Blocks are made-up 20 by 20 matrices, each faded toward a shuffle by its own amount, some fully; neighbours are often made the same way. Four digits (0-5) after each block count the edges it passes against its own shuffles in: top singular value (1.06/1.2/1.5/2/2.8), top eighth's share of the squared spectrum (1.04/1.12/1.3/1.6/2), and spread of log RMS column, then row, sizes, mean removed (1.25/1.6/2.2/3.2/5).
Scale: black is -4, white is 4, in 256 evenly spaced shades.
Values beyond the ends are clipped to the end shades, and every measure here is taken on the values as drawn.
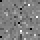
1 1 0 0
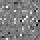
1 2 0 0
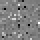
2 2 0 0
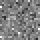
0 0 0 0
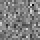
0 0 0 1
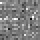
3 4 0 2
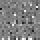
3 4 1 1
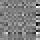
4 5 2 3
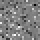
0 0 0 0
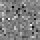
0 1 0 0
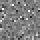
0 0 0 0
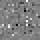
2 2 0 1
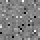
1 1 0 0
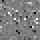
1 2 0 1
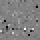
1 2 0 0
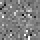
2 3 1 1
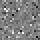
0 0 0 0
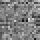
3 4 1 1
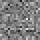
2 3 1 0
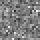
2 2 0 0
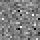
1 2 0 1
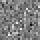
0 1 0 0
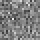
2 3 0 1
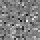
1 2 0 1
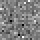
0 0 0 0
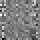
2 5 3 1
